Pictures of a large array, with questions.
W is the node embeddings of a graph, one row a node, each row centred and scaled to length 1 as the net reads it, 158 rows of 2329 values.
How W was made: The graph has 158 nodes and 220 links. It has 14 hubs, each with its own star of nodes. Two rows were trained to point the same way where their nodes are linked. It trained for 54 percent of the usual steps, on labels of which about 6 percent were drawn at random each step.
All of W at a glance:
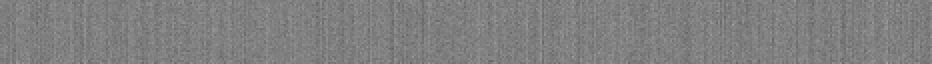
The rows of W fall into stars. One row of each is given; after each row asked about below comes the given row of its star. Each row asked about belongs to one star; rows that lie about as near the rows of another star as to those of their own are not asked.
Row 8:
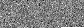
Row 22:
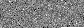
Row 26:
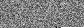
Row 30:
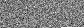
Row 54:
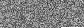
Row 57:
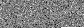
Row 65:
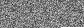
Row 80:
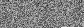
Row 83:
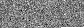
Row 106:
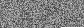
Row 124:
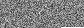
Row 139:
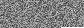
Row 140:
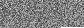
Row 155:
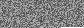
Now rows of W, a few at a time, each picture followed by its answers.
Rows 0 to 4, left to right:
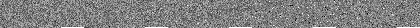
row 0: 30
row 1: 106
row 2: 83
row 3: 124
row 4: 57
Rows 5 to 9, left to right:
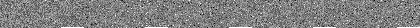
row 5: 8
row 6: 26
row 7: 54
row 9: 26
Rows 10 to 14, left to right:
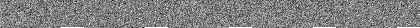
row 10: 65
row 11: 155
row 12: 8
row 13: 65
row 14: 80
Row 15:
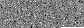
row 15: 124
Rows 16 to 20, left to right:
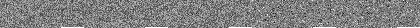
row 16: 8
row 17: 83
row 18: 65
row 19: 140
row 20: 139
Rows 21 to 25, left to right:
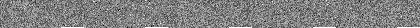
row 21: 80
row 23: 80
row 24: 106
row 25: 80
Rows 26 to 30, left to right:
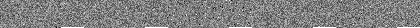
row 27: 65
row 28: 139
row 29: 140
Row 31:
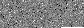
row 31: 106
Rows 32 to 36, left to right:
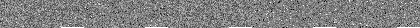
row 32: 139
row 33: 57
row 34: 139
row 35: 65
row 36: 83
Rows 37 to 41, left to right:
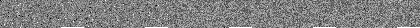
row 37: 124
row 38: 30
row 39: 80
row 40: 65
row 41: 30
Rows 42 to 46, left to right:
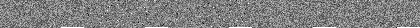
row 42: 65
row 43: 139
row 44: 155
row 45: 26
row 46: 30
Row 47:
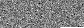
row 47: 140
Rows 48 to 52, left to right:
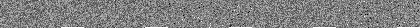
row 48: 57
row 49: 30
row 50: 106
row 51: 140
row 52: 124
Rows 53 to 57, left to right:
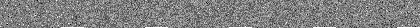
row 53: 26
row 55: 8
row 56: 8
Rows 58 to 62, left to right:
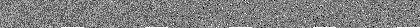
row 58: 8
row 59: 8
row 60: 155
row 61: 106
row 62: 155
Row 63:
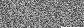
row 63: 80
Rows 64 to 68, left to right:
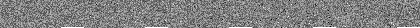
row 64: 57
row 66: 140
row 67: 30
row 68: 8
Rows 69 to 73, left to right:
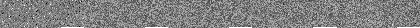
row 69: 83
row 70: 54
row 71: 139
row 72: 155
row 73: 80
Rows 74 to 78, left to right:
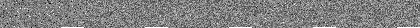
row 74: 124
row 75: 155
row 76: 139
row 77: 26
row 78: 83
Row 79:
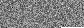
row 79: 30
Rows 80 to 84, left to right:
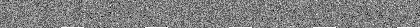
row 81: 57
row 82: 124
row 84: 57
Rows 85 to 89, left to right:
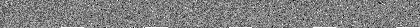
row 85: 155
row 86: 140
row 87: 139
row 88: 65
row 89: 140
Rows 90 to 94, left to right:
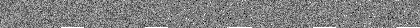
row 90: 8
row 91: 22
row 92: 155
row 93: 139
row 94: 140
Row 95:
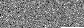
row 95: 22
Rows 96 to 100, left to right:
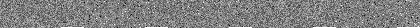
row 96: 30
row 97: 65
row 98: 57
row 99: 26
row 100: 30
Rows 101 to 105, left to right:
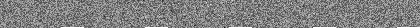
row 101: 26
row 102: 80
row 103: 26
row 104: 83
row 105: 30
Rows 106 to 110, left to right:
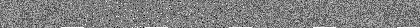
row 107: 155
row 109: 30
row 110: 155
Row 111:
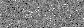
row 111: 22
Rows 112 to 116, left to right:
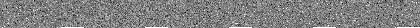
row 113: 57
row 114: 140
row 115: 26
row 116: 54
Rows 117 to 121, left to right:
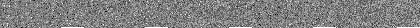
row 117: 140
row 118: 26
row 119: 83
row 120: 57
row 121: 57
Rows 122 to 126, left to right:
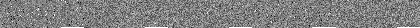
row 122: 22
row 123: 57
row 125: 140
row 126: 140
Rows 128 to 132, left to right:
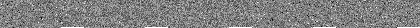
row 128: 54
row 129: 155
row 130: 65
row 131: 54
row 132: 57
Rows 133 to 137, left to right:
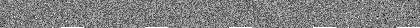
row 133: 22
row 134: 106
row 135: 80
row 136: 140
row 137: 106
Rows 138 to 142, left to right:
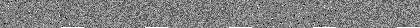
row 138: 22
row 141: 54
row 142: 22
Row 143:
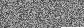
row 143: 106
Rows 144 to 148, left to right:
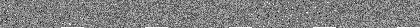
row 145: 139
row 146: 30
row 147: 65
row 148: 83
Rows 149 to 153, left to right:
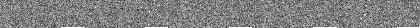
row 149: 30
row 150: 139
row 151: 80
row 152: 80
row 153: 80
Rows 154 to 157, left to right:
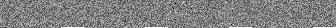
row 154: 57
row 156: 65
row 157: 83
